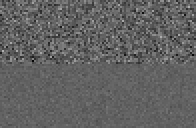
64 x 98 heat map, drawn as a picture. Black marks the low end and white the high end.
Seam: horizontal, 50% of the way down, the bottom part calmer. Slope: none. Odd rows or columns: none. Stripes: none. Grain: fine. Mirror symmetry: none. Histogram: heavy tails on both sides. Average level on the scale: 40%.
